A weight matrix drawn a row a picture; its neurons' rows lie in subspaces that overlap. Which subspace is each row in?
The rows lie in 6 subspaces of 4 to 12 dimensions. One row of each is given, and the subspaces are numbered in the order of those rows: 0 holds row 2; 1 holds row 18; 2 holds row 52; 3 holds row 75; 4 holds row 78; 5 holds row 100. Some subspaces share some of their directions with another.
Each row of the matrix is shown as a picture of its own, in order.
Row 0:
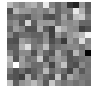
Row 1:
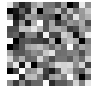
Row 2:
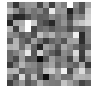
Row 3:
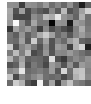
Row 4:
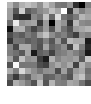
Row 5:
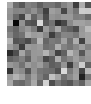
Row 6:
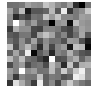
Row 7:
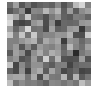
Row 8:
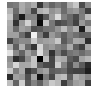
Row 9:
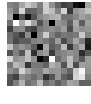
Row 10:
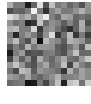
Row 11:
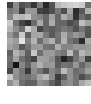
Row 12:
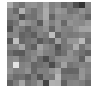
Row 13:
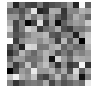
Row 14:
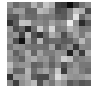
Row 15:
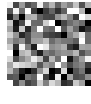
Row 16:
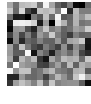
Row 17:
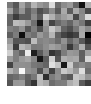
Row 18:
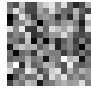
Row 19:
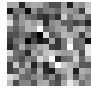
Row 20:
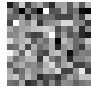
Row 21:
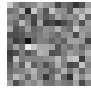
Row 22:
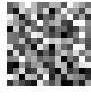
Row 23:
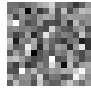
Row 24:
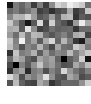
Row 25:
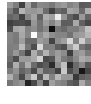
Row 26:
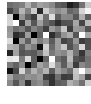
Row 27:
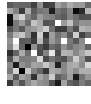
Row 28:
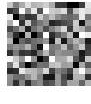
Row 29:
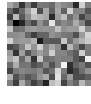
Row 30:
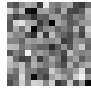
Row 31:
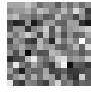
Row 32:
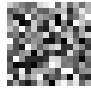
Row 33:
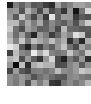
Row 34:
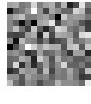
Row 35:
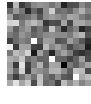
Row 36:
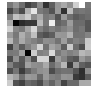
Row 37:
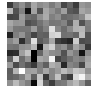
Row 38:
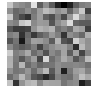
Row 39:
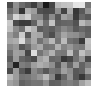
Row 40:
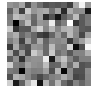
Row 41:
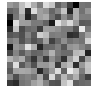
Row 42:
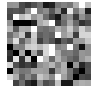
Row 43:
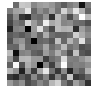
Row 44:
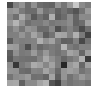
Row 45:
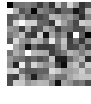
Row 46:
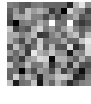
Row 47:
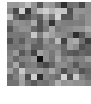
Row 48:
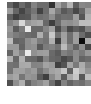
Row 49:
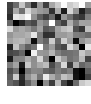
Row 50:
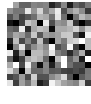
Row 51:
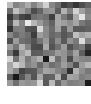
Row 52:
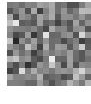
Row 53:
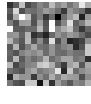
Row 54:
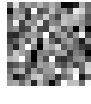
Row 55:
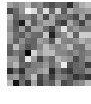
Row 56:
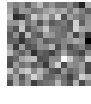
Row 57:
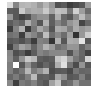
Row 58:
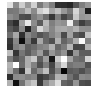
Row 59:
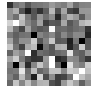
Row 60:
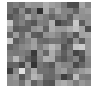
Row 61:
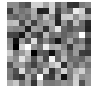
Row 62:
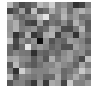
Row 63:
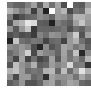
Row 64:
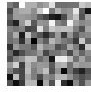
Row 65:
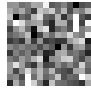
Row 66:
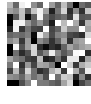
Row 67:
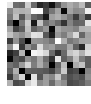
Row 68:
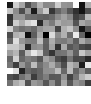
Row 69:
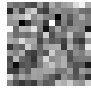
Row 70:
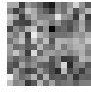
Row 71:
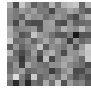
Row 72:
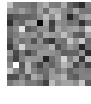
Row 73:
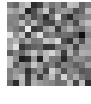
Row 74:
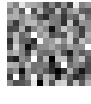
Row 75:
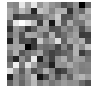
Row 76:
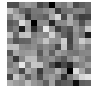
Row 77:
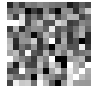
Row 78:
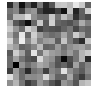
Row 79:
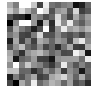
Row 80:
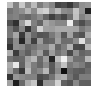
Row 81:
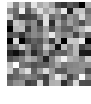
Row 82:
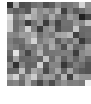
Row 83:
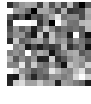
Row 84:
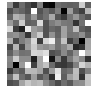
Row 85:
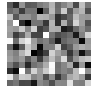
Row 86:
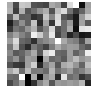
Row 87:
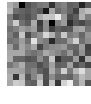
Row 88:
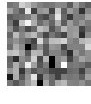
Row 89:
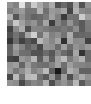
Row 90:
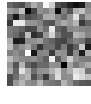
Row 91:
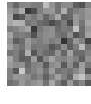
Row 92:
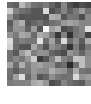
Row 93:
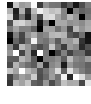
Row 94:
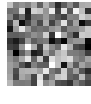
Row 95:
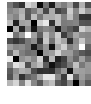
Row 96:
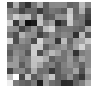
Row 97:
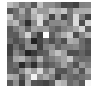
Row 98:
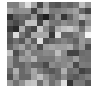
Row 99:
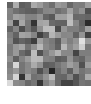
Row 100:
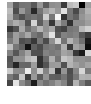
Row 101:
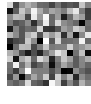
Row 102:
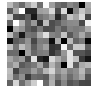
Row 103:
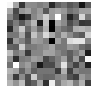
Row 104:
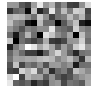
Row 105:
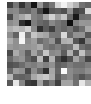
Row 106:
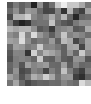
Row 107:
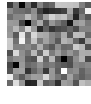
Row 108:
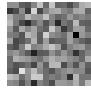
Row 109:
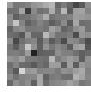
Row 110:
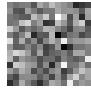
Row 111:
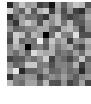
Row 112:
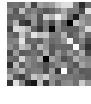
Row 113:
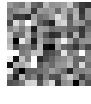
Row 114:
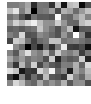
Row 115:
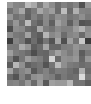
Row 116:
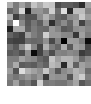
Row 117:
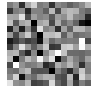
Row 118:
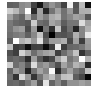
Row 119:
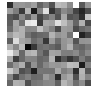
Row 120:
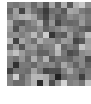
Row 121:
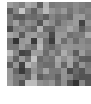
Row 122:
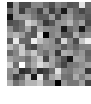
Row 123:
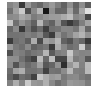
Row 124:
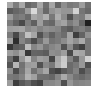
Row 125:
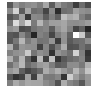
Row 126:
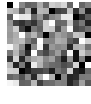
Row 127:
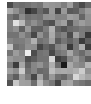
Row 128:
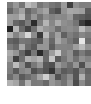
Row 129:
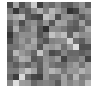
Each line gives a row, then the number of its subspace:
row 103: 1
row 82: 5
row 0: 5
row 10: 3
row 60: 3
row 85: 0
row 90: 4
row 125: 5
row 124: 3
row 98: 3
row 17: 5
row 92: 0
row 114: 5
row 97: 5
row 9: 2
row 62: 3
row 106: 1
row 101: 0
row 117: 0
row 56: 5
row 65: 5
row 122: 5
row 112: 1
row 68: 0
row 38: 1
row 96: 0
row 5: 0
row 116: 3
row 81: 3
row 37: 3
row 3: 1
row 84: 0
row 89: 3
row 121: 3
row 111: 3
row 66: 5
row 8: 5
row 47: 5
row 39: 4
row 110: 3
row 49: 1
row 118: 0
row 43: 5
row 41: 5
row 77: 0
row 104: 0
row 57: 2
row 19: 0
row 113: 3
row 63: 0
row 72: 1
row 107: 4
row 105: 1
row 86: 5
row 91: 5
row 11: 4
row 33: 2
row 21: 0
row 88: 3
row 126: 0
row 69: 0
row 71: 5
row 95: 0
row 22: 1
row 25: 4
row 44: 3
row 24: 1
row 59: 4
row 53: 1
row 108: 5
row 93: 5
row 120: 3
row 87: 1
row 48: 0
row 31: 0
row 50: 1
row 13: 0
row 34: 5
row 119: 0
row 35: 5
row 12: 3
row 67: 0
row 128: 0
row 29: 3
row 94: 3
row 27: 5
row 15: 5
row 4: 4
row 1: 0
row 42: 3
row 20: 0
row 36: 3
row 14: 4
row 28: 2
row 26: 2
